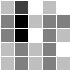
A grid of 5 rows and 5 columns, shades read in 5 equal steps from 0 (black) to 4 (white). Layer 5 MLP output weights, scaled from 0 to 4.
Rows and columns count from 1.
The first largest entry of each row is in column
3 3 3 5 1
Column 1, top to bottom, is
3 2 2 3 3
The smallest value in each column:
2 0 3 2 2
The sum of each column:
13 5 17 11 16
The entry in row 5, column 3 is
3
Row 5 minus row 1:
0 1 -1 -1 -1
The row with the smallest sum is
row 2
